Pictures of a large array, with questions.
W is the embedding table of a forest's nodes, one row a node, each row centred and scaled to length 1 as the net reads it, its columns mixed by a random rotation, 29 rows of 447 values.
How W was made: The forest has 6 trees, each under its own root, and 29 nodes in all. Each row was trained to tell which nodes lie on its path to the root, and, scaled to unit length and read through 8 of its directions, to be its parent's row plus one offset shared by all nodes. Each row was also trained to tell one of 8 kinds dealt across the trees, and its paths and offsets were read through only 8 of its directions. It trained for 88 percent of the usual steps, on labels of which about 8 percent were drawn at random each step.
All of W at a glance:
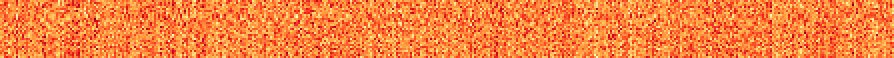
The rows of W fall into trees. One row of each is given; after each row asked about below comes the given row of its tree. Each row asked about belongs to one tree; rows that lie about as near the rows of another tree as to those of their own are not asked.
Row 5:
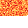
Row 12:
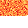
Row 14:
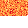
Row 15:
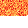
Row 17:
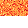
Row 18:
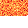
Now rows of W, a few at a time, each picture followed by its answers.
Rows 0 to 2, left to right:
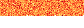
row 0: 5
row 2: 15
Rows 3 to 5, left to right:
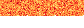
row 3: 18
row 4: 12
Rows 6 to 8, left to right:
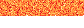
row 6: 12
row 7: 14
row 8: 14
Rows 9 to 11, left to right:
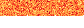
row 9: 17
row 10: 15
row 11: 5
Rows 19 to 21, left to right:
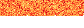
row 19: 5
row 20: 12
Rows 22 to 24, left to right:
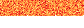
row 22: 15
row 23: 17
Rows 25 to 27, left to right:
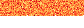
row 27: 15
